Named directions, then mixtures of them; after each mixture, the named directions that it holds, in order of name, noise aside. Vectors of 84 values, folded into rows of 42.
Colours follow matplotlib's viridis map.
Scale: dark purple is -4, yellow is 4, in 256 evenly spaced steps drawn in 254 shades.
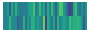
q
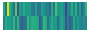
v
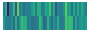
v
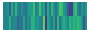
q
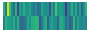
v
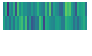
q, v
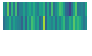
q, v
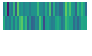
q, v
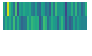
v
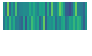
q, v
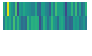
v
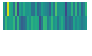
v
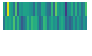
v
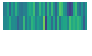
q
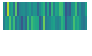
q, v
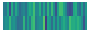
q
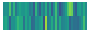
q
